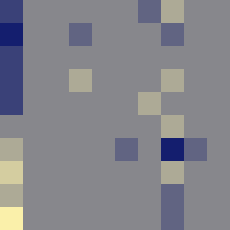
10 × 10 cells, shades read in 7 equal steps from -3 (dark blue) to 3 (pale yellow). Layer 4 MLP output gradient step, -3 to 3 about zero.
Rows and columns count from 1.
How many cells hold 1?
8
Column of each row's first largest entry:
8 2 2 4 7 8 1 1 1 1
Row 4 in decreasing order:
1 1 0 0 0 0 0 0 0 -2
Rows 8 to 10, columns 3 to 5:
0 0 0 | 0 0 0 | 0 0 0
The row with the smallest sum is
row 2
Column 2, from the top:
0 0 0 0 0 0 0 0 0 0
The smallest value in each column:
-3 0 0 -1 0 -1 -1 -3 -1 0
